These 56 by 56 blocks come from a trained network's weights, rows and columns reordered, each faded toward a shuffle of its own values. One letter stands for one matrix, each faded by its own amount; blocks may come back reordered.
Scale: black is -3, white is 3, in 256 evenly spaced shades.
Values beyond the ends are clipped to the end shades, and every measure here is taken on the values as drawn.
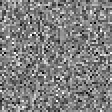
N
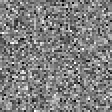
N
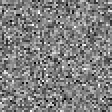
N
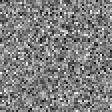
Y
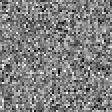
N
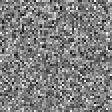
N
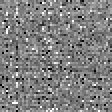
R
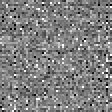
R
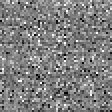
R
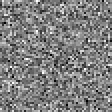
Y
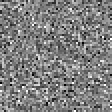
N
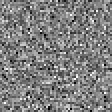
Y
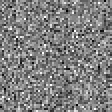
N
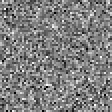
N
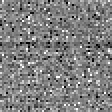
R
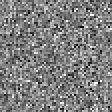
N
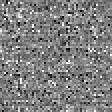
R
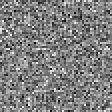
N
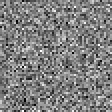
Y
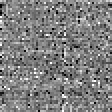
R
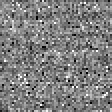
R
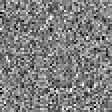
Y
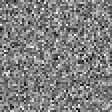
N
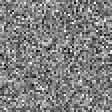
N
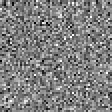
Y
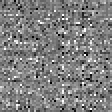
R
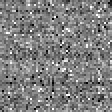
R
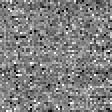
R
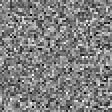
Y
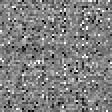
R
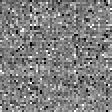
R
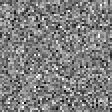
Y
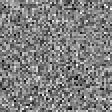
Y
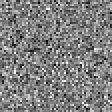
N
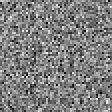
Y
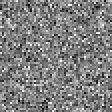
N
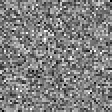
N
